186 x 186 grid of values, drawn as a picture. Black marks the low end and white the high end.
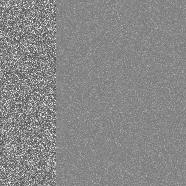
Slope: none. Mirror symmetry: none. Grain: fine. Histogram: skewed, a long tail of high values. Seam: vertical, 30% of the way across, the right part calmer.
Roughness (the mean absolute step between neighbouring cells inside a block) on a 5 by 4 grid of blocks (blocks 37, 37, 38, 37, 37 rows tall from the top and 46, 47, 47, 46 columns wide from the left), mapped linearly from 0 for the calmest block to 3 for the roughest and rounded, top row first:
3100 / 3100 / 3100 / 3100 / 3100
